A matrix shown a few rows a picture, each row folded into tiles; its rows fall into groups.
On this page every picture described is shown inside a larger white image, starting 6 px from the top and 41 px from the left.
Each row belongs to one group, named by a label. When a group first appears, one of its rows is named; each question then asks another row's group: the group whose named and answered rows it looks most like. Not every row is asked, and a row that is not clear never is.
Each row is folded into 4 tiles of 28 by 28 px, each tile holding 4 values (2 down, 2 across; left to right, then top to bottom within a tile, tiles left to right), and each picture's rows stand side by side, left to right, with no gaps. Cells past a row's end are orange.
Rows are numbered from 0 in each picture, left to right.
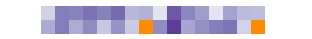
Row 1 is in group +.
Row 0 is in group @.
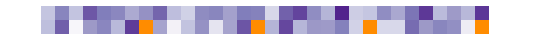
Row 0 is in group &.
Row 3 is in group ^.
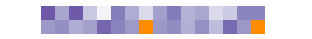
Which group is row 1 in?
+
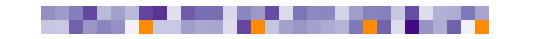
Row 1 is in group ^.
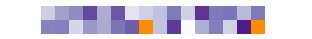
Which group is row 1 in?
&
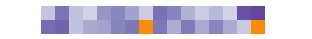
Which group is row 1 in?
+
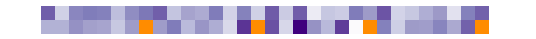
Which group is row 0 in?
^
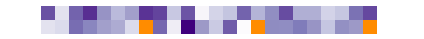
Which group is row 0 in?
^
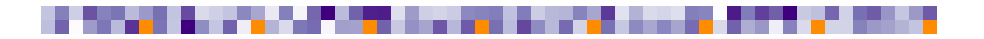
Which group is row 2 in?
@
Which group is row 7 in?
^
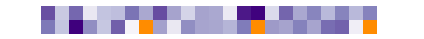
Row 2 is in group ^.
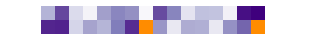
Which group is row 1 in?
+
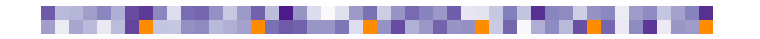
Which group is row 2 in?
+
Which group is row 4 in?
&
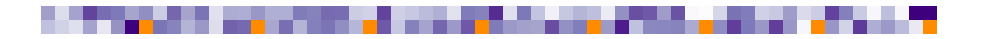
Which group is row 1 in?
+
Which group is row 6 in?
+
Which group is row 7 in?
+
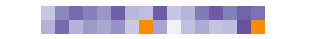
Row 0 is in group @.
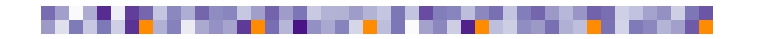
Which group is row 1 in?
&
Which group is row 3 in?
&
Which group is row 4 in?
^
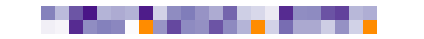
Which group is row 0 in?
^
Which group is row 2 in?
@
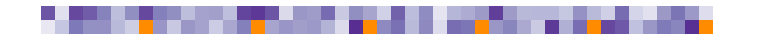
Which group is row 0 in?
^
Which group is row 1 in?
+
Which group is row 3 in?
+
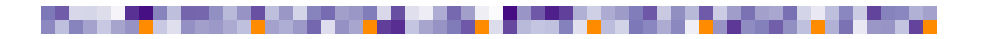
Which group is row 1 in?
^
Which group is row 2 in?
@
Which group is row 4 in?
@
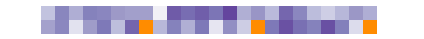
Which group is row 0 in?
&
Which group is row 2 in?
+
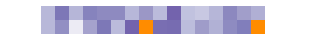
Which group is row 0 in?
&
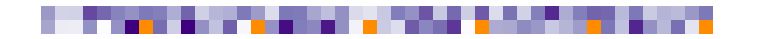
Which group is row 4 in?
@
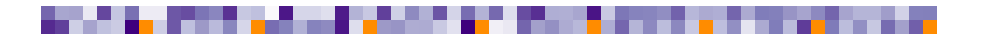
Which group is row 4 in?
^
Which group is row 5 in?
@
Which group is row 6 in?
&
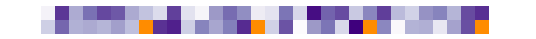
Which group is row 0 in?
@
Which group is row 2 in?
&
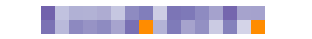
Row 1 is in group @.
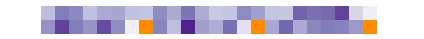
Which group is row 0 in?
+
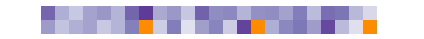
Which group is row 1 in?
&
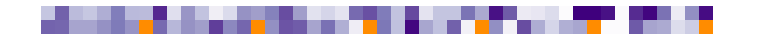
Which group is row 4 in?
+
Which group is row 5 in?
^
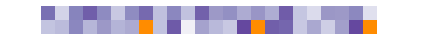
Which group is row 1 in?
&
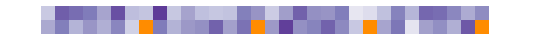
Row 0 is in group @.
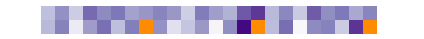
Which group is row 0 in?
&
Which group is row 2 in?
&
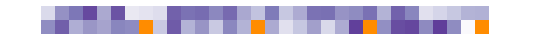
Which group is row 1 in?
@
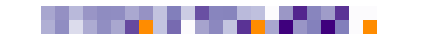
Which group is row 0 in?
&
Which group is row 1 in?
&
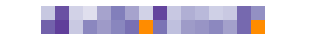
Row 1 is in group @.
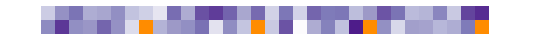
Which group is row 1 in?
@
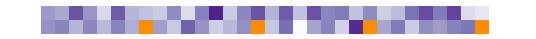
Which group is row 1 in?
@
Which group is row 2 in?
&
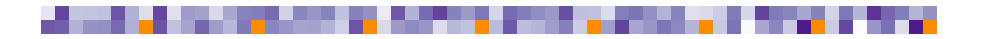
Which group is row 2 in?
^
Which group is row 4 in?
@
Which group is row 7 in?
&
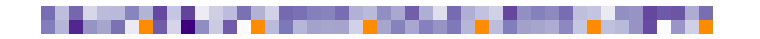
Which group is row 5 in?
@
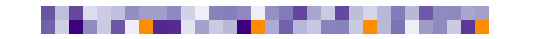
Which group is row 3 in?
&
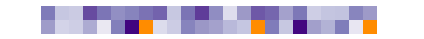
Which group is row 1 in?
^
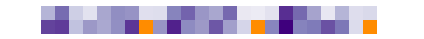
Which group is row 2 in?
+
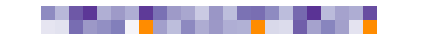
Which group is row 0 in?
^
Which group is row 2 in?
^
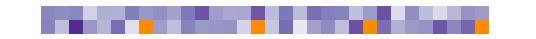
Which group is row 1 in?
^
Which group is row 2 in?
&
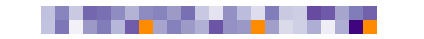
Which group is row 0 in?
&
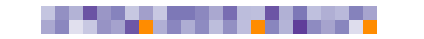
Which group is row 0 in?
&
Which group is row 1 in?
@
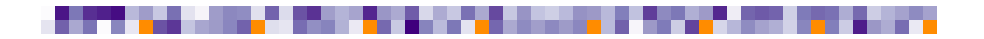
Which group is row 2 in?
^
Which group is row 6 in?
^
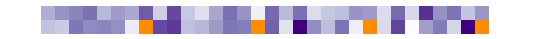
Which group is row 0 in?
^
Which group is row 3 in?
&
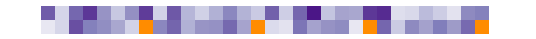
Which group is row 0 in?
^
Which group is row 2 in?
^
